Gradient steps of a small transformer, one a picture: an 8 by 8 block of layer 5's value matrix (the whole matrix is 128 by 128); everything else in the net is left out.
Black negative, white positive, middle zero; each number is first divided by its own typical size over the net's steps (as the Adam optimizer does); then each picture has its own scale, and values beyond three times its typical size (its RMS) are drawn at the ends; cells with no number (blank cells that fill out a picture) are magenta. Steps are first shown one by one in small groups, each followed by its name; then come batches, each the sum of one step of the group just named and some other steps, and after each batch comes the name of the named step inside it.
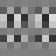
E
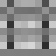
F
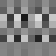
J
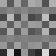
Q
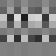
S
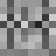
F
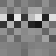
E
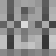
F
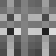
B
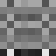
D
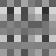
D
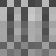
B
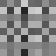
D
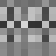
B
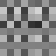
B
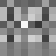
B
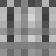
B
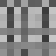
D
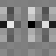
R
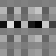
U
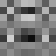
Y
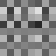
U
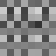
U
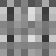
R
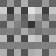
R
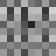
R
